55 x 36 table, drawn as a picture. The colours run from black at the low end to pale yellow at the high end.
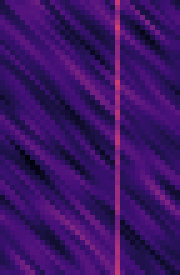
No overall slope runs across the table. Overall the values sit about 20% of the way up the scale. Column 24 stands out from the rest. The values are skewed, with a long tail toward high values.
